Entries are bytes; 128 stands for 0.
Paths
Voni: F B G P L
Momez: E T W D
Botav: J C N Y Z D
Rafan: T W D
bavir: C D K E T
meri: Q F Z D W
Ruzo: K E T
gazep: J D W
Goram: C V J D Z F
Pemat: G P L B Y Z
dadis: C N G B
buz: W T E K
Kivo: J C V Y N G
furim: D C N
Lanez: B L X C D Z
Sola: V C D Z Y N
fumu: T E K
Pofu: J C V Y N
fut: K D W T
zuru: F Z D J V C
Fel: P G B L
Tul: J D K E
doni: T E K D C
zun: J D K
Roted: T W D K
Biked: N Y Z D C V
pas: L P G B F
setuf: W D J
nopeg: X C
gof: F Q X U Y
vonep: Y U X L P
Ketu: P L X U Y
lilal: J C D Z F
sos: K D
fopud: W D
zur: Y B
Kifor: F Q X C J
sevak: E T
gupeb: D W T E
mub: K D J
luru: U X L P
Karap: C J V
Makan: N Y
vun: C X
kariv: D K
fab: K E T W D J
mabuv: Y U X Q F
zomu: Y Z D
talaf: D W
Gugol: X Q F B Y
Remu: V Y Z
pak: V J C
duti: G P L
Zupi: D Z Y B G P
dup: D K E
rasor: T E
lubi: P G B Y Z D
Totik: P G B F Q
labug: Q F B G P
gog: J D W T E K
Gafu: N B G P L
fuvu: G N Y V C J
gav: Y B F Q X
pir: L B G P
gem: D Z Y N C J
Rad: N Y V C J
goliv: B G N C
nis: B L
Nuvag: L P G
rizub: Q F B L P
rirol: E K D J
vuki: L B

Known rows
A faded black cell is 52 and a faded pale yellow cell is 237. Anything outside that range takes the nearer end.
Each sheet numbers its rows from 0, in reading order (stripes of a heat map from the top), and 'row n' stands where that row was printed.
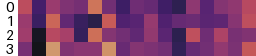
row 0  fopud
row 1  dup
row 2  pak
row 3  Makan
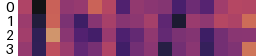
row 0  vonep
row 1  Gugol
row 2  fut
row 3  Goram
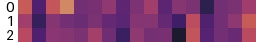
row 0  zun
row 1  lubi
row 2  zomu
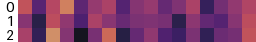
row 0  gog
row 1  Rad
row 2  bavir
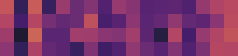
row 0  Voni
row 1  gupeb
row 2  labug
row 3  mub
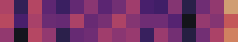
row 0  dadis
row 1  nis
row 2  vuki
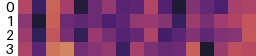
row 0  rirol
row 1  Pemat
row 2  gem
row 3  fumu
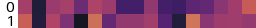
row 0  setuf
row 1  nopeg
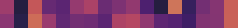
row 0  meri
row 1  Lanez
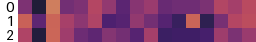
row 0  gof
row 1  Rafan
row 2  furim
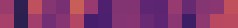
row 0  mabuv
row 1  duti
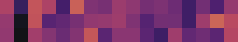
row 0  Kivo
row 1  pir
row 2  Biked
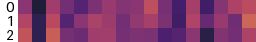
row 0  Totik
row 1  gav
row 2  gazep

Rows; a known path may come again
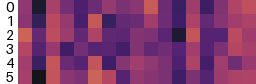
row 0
Totik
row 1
fuvu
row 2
Momez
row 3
sos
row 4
goliv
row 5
vonep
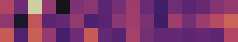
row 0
sevak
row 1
Pemat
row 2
Tul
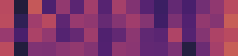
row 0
Gafu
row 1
zur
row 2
fab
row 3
Fel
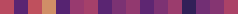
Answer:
gog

